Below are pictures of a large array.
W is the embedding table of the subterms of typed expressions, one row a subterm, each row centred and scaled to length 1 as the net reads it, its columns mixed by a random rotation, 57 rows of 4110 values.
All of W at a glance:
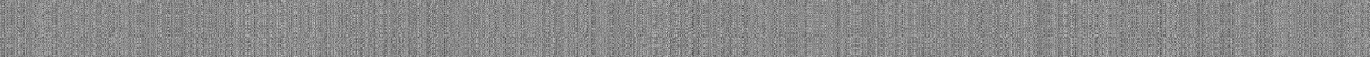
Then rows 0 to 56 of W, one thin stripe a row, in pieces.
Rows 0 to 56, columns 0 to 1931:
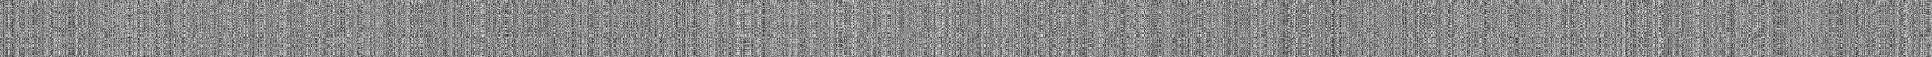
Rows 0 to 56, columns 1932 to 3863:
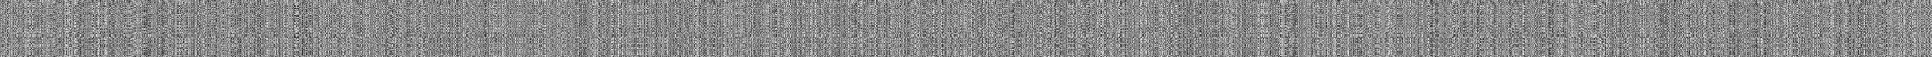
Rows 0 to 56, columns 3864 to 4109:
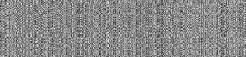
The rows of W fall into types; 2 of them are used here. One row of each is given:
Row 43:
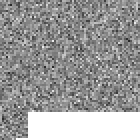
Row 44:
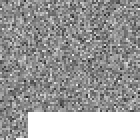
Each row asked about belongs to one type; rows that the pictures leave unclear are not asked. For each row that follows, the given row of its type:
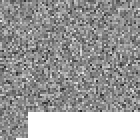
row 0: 44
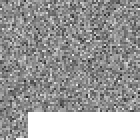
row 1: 44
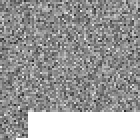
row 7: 43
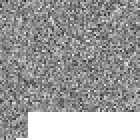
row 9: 44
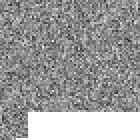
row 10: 43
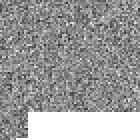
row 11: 43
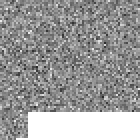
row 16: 44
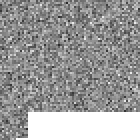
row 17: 43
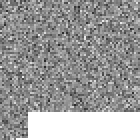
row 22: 43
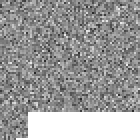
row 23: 44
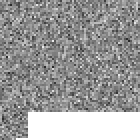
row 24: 43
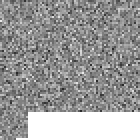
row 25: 44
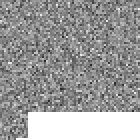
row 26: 44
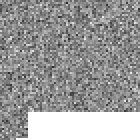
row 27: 43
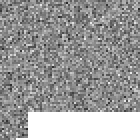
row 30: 43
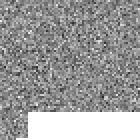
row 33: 44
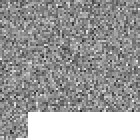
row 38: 44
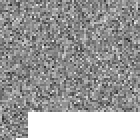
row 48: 43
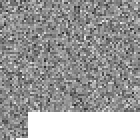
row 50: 43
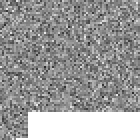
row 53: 43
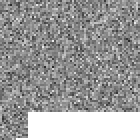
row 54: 43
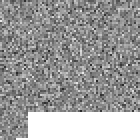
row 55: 44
